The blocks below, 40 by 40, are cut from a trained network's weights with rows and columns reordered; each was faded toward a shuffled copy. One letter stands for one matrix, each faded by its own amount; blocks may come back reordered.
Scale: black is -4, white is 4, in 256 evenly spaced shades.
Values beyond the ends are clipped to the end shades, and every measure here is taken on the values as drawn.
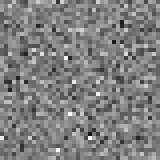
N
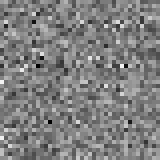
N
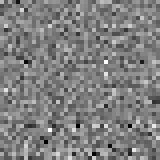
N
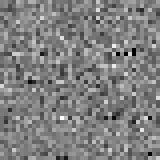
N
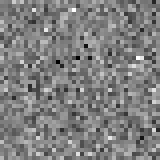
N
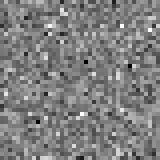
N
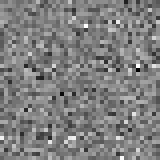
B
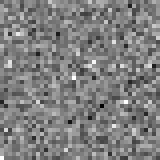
N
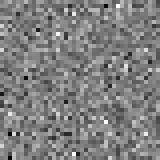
N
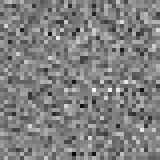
B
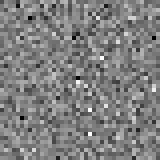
B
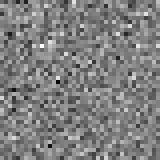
B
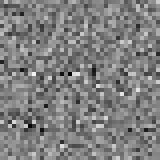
N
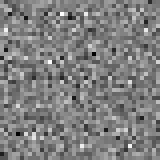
N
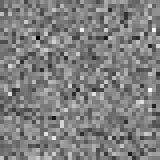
B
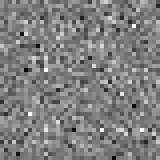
N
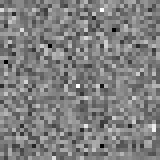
N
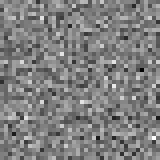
B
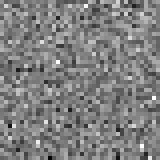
B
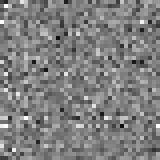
N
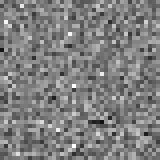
B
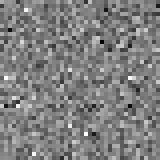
N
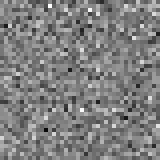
B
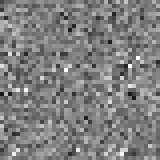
N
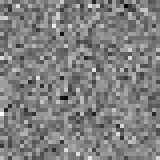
B
